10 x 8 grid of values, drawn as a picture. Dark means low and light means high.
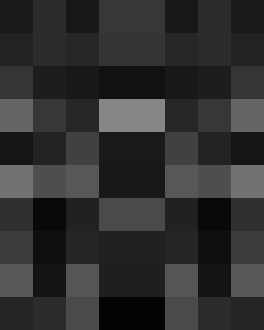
There is no overall slope. Overall the values sit about 20% of the way up the scale. The ninth with the lowest average is the bottom middle. The left and right halves mirror each other.
